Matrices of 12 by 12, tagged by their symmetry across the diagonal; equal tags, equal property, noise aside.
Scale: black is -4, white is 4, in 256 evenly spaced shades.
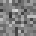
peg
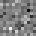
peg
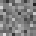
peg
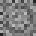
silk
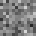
peg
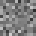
peg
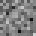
silk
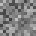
silk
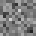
silk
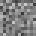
peg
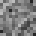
silk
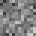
silk
